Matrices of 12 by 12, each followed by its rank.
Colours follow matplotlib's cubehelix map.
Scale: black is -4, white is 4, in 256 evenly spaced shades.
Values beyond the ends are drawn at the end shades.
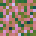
full rank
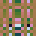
one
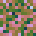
full rank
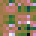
two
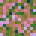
full rank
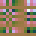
one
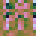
two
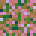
full rank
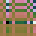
one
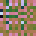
two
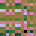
two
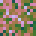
full rank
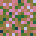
full rank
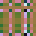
one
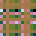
one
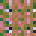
two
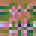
two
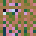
two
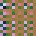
one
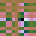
one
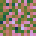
full rank
